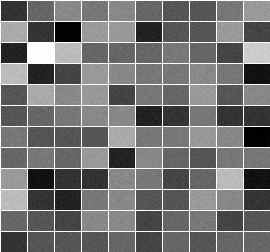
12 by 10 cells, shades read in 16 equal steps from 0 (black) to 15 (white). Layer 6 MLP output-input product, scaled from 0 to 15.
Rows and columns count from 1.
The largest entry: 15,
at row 3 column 2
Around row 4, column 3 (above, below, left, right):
11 8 2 9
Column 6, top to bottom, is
6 2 6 7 7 2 7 8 7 5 4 4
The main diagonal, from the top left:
3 3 11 9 4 2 7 5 11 3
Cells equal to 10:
3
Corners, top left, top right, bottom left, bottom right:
3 9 3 6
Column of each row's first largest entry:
10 1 2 1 2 4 5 4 9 1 4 5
